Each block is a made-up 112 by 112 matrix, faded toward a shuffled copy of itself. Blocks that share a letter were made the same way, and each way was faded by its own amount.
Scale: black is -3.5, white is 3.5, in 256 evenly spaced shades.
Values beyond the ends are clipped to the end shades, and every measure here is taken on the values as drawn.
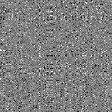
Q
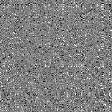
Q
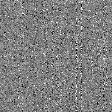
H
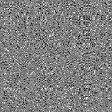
Q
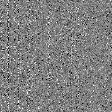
H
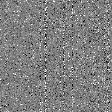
H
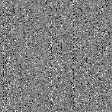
H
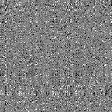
Q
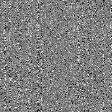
H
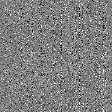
H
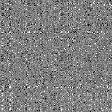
Q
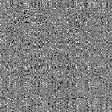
Q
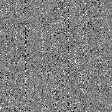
H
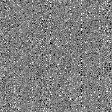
H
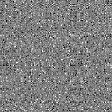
Q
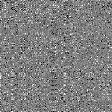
Q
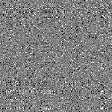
Q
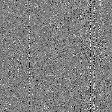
H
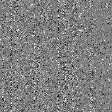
H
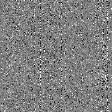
H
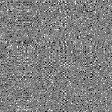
Q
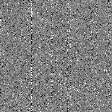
H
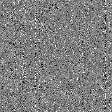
H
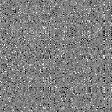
Q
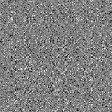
Q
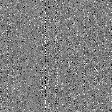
H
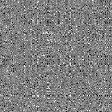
Q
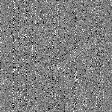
H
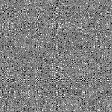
Q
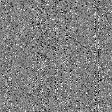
H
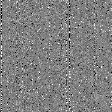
H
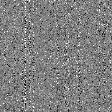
H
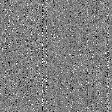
H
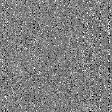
H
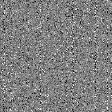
H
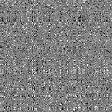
Q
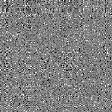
Q
